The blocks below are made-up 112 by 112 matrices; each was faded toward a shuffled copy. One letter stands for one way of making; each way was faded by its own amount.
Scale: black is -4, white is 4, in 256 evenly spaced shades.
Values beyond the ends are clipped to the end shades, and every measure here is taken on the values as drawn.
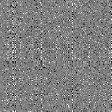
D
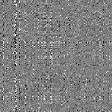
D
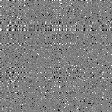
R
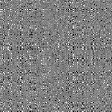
D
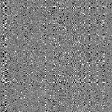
D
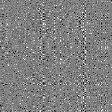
D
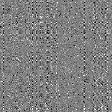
D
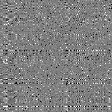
R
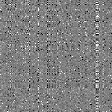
D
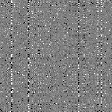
D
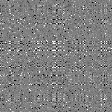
R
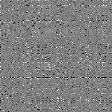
R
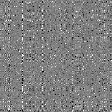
D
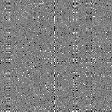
D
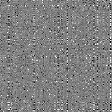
D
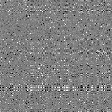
R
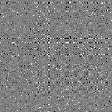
R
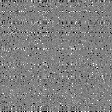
R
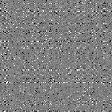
R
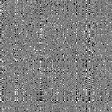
D
